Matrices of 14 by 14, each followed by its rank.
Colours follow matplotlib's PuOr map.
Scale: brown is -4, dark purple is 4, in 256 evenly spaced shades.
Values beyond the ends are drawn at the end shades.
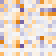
three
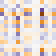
two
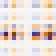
one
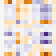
two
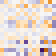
three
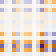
one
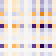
one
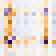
two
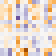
three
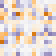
three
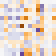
three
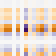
one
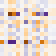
two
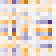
two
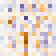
three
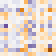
three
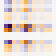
one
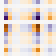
one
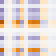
one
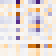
two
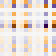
one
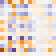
two
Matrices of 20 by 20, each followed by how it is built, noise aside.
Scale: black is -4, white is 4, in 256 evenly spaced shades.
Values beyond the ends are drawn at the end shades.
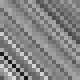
Toeplitz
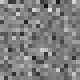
noise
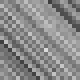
Toeplitz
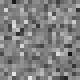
noise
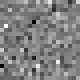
noise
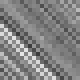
Toeplitz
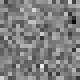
noise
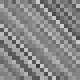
Toeplitz
